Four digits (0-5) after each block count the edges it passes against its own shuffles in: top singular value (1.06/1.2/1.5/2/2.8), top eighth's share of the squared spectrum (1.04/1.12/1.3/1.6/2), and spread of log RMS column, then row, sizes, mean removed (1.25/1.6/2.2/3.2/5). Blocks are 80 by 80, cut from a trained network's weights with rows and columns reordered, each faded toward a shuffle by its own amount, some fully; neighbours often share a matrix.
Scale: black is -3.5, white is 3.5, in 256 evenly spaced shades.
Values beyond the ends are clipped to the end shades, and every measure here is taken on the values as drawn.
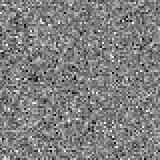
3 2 0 1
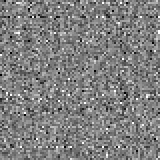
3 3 0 2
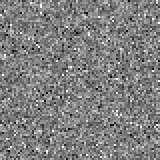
0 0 0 0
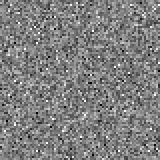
0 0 0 0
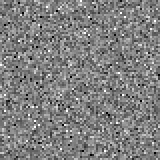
0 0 0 0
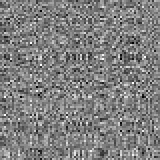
4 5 3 3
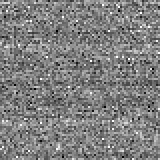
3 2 0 0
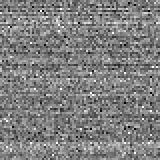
4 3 1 2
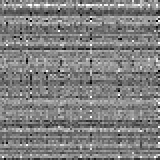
5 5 3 3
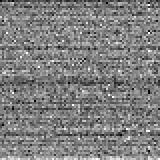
4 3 1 2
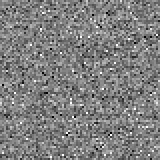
1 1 0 0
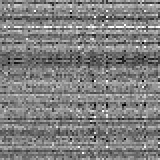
5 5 2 3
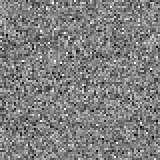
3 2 0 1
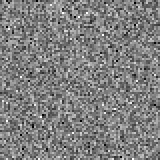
0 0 0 0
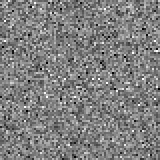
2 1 0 0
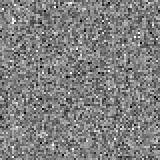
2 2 0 0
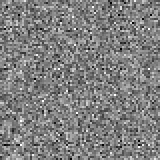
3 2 1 1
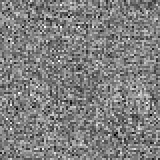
3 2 0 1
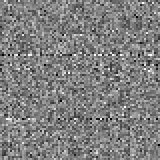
3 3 0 2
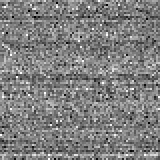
3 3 0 1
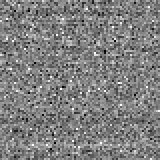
2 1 0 0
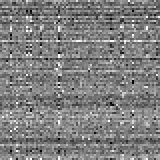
4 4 3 2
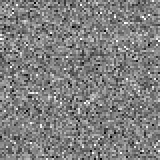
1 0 0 0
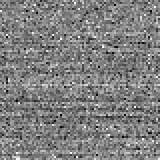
3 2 0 0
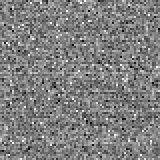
2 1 0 0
